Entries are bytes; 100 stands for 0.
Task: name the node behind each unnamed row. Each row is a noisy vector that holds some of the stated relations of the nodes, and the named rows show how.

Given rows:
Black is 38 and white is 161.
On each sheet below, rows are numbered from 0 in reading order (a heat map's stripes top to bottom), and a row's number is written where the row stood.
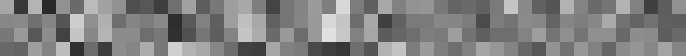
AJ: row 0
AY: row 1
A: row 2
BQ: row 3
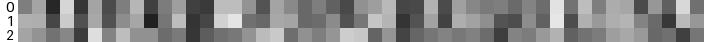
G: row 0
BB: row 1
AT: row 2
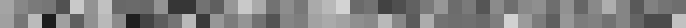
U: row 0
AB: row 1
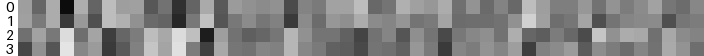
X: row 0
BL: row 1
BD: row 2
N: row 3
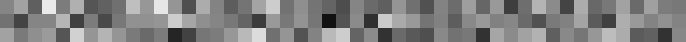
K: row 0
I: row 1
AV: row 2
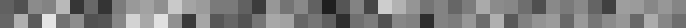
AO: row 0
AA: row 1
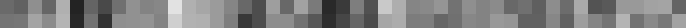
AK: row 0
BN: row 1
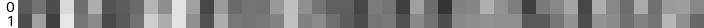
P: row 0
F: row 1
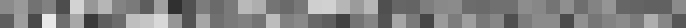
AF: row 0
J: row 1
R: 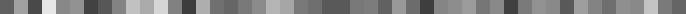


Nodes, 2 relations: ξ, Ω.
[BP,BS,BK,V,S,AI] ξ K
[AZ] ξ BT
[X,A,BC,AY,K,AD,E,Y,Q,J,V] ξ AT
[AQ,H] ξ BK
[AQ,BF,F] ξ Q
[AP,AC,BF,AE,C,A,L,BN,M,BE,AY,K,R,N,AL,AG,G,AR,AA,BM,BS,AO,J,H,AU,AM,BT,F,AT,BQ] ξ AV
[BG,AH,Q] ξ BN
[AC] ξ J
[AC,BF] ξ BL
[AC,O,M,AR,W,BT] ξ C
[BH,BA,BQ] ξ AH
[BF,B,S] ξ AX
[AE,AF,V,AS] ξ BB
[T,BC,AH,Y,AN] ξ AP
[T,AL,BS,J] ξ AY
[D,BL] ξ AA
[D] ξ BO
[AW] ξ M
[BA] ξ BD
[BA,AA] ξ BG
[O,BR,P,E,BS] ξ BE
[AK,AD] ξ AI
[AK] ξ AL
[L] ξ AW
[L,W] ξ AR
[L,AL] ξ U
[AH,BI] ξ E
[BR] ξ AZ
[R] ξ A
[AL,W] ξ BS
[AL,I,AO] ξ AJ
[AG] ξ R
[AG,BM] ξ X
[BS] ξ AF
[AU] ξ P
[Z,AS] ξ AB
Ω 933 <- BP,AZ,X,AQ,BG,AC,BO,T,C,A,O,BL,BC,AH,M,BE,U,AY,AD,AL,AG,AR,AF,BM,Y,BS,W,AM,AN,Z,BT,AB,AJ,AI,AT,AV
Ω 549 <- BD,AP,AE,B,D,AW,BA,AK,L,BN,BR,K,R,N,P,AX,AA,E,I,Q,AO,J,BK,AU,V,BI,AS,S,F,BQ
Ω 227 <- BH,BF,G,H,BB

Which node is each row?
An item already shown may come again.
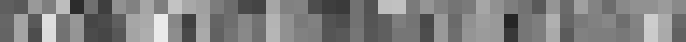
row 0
BQ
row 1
L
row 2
L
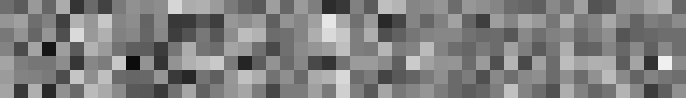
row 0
AK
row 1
BO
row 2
BS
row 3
AL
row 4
BH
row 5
U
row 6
AJ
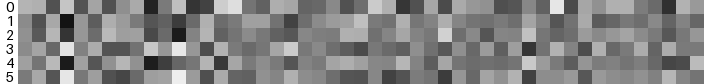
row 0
BB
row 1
AL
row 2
AH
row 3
K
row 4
AB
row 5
AW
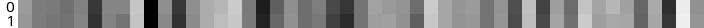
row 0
BH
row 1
BH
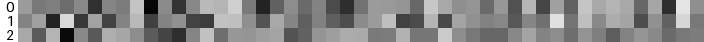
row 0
BH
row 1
G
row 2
AI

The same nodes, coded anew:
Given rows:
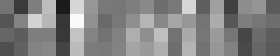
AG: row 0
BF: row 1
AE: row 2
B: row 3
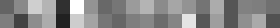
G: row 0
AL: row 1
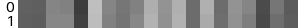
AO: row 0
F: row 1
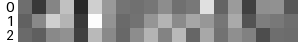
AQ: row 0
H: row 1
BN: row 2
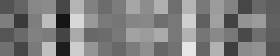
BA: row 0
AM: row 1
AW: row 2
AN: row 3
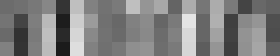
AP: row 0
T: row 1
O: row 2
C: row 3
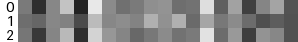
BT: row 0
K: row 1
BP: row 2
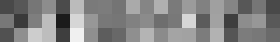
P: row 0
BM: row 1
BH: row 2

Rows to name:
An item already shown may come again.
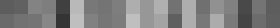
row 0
L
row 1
AP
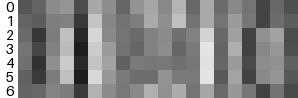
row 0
Q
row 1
AE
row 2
O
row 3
T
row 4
BG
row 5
AB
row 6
J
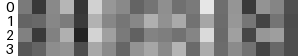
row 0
AI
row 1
J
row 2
BS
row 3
Q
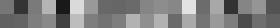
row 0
AF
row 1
BQ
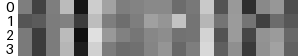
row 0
AT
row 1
AS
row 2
AV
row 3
M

